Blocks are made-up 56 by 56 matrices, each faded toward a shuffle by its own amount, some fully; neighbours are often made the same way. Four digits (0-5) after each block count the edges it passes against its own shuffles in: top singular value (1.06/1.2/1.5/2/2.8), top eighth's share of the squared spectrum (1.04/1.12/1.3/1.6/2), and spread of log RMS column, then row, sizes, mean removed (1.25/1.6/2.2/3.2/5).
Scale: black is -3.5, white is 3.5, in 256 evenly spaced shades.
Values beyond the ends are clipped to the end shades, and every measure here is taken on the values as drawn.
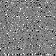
3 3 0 1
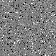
2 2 0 0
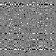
4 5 2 3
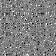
3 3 0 1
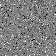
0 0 0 0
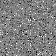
2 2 0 0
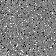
0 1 0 0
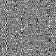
4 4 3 1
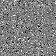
1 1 1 0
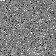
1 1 0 0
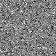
0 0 0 0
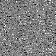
3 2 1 1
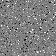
0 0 0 0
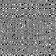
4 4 2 3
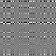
5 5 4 4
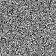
0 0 0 0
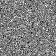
0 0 0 0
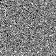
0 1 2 0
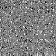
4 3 1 1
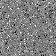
2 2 0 0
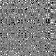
4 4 2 2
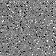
2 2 0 1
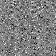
3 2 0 1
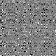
4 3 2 2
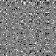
4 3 2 2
